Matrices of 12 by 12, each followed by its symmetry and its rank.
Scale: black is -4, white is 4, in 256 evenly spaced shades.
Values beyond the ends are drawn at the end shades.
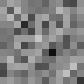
symmetric, full rank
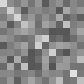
symmetric, full rank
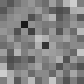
symmetric, full rank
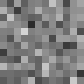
antisymmetric, full rank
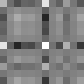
symmetric, rank one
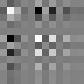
symmetric, rank one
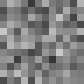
antisymmetric, full rank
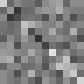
symmetric, full rank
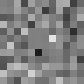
antisymmetric, full rank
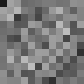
symmetric, full rank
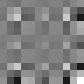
symmetric, rank one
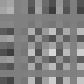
symmetric, rank one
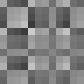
symmetric, rank one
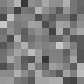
antisymmetric, full rank
